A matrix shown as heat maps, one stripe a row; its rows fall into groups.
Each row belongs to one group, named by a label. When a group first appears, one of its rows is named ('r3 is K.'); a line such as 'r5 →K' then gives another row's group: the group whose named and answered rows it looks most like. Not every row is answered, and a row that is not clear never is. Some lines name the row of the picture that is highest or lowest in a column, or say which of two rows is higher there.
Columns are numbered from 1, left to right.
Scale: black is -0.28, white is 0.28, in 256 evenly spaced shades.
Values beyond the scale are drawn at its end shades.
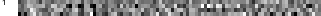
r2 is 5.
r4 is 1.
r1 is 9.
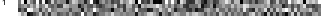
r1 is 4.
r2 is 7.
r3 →9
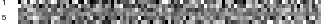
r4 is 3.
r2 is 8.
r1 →5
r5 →1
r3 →9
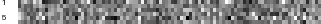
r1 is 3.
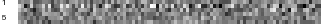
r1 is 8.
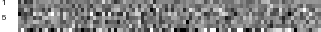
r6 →1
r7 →4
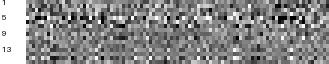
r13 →3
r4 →3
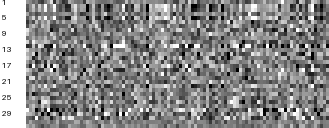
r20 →5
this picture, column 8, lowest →29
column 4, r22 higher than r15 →Yes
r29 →8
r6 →5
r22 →7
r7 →3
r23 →3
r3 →7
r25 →3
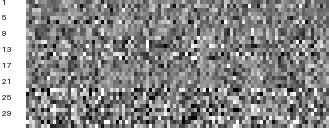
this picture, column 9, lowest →14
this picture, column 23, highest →24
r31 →8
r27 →7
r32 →3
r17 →4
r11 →1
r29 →7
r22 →4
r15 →8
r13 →1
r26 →3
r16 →1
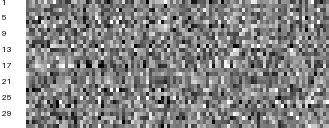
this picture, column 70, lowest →12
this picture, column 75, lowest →30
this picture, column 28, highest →21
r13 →3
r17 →5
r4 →3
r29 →3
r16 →5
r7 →7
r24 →7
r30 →8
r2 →3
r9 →8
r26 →4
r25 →4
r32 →4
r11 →8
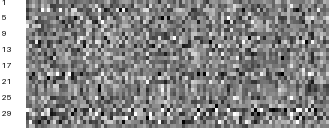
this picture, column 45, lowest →19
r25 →3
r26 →7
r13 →8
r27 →9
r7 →8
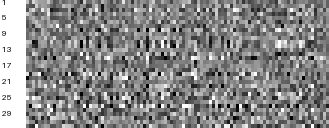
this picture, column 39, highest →27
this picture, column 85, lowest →14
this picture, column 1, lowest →20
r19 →8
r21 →5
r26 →5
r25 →8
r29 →5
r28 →1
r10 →7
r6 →4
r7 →9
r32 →5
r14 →4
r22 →7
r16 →1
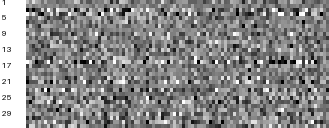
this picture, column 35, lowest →3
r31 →7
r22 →7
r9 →3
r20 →4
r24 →9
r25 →1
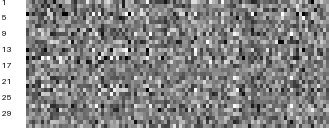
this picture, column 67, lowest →11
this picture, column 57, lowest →10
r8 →5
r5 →1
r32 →4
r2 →8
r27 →3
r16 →5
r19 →9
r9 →3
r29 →3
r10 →1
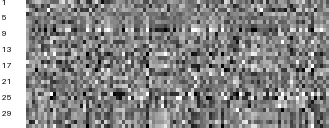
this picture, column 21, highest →8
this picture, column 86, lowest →28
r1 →5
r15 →5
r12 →8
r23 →9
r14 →7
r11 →1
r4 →9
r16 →8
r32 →7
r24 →1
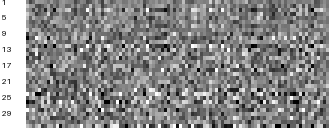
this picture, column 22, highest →24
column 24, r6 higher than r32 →No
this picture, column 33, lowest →12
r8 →8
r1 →5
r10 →9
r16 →5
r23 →8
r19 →3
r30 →3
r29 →7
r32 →4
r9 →5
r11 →7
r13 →4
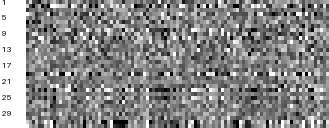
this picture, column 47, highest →2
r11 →3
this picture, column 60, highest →2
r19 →9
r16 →9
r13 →5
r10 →5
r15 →7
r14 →4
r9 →4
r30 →4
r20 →9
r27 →3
